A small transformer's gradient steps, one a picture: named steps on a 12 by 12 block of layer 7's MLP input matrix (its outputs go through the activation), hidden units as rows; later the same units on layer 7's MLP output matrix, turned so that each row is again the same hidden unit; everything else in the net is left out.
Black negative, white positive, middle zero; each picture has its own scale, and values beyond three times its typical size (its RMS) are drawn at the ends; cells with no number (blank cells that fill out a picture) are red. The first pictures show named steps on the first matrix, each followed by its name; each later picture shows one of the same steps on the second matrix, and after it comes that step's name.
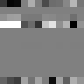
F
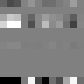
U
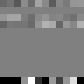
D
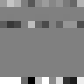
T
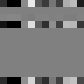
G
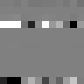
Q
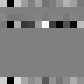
D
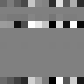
F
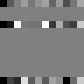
G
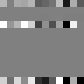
G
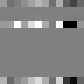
F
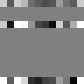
G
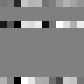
G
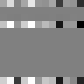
T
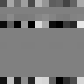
Q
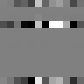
F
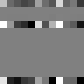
G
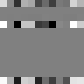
T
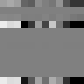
Q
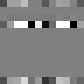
D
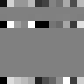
T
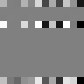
T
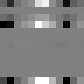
U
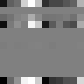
U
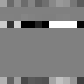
D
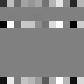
T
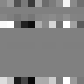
Q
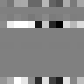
Q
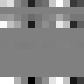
U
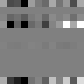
U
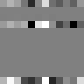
G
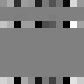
T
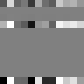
G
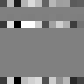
T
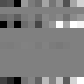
U
